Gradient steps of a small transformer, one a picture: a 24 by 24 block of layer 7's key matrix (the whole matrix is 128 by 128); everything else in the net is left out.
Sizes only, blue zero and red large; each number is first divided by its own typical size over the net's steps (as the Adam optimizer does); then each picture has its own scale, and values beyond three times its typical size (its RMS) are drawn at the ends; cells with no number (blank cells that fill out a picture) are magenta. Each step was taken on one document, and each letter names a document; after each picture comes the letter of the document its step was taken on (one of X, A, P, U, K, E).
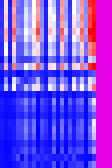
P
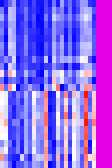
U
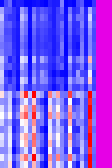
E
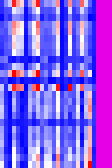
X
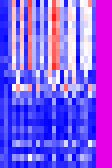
U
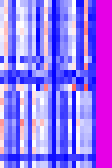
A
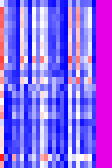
E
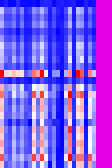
X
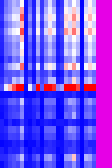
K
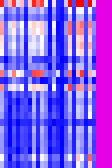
X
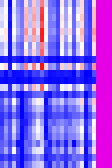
P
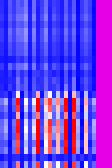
P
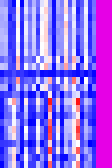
P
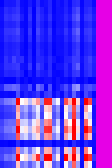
K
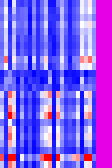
E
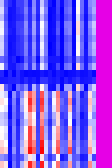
A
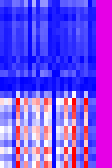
P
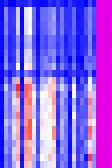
A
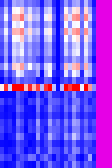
K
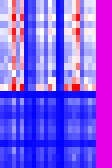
K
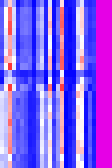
A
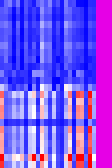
X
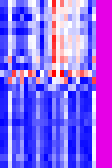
U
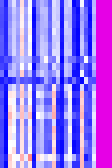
U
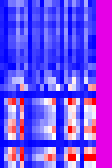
K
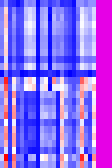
E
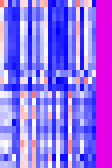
E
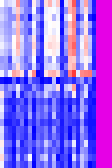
U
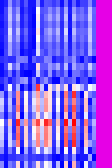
P
